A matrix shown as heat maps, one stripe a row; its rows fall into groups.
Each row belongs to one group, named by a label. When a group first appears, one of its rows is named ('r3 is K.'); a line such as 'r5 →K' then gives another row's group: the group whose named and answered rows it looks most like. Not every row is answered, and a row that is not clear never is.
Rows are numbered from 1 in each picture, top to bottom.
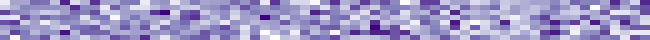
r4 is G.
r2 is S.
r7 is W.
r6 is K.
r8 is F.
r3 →K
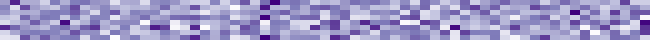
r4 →G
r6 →K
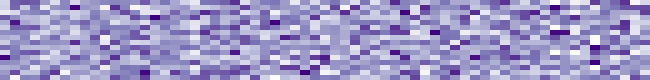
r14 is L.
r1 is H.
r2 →S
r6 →H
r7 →W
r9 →S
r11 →H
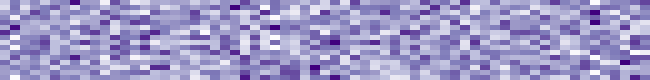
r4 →F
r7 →K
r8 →F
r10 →F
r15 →L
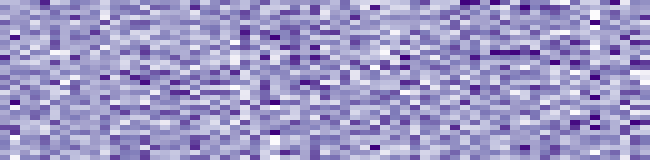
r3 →L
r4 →S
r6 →L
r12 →G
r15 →H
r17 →G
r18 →G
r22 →F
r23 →H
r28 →F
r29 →F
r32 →F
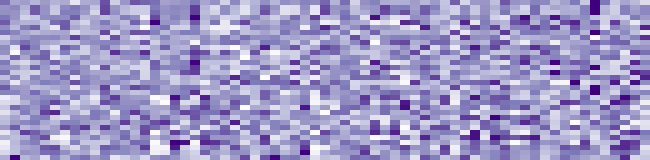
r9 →H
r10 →G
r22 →W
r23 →G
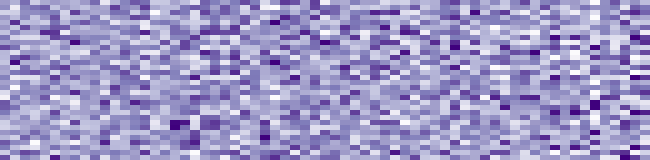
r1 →L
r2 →F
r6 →W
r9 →K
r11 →W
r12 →H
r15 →H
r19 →S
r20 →W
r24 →L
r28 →G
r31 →H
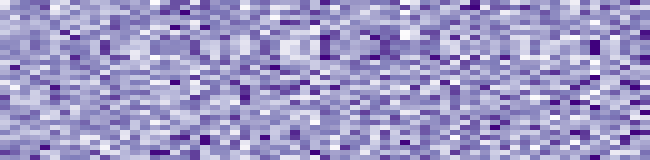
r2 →W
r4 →F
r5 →L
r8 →K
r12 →K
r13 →S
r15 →L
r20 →K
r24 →H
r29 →W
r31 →K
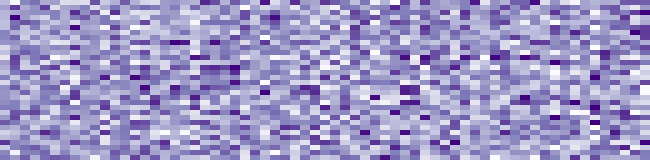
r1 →W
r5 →H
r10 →S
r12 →W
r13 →S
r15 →H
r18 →G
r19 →G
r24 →S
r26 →L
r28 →L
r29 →K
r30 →H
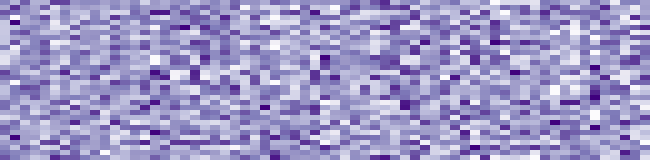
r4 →F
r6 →K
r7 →H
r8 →S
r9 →W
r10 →F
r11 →S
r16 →K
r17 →F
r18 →H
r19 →H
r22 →G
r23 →L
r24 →S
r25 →S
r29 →G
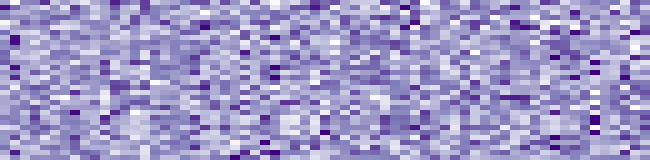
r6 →W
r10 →W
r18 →F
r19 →S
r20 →W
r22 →H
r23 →S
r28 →S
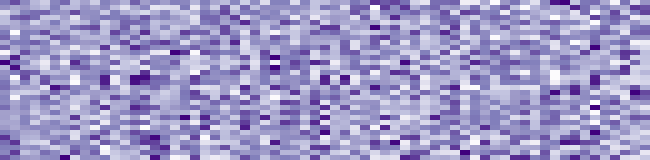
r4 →H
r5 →L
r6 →K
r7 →F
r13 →G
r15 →H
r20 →F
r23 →L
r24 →K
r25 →L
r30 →K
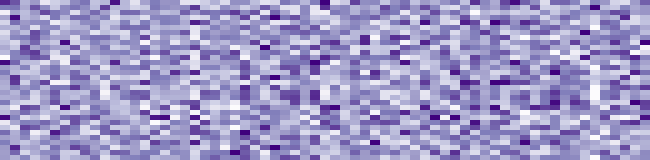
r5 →W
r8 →H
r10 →G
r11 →H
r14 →L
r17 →W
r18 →S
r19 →L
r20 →L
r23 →H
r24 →K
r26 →G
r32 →L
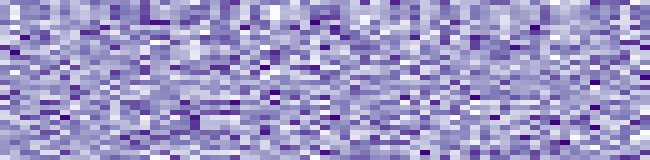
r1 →H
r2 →F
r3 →F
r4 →F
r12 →H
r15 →F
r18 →S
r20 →G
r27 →G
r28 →H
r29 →W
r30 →L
